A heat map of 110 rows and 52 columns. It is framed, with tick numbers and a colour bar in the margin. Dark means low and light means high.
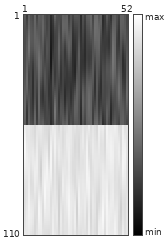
The table splits into 2 rows of 1 panel. Panel 1,1: low, streaked downward. Panel 2,1: very high, streaked downward, faint in contrast.
